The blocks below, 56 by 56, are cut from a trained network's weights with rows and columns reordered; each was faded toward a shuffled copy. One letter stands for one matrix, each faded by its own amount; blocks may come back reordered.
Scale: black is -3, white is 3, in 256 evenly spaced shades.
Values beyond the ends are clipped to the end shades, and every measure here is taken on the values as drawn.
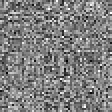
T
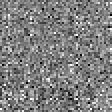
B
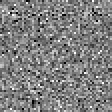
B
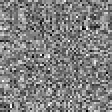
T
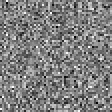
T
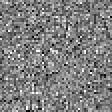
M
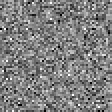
M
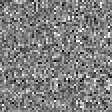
M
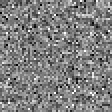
B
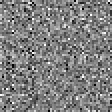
B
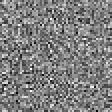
T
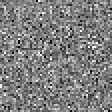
M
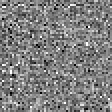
B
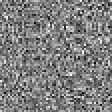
T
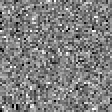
M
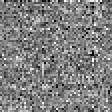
B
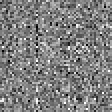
B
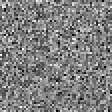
M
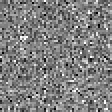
B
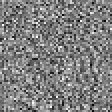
T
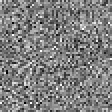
T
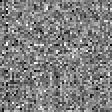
B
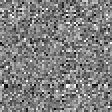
B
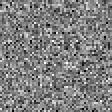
M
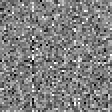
B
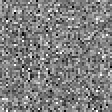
M
